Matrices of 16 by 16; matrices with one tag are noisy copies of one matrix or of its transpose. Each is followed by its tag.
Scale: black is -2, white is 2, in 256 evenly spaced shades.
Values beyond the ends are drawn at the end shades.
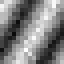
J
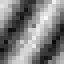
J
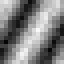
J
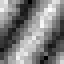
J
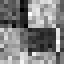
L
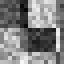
L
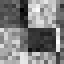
L
